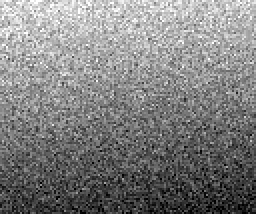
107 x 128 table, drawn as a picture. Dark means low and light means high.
The ninth with the lowest average is the bottom right. No regular stripes run through it. The ninth with the highest average is the top left. There is an overall slope up to the top. Fine speckle covers the field.
